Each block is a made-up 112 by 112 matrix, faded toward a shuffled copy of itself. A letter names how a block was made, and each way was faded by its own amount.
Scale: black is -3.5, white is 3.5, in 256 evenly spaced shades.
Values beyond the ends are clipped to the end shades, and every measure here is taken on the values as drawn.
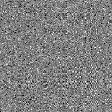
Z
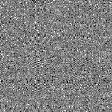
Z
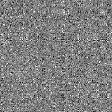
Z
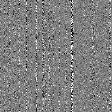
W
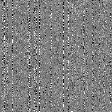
W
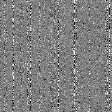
W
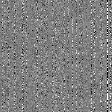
W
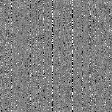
W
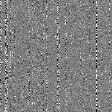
W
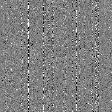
W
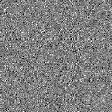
Z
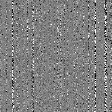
W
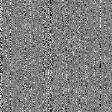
W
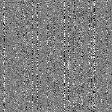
W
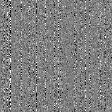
W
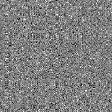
Z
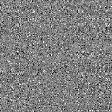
Z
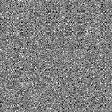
Z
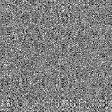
Z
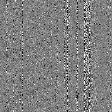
W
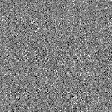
Z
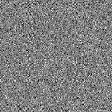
Z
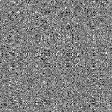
Z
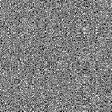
Z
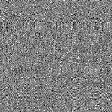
Z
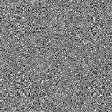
Z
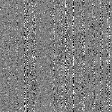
W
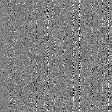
W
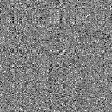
Z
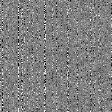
W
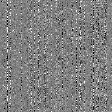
W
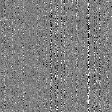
W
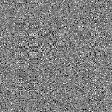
Z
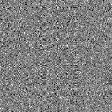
Z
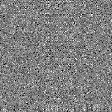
Z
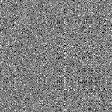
Z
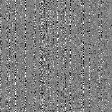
W
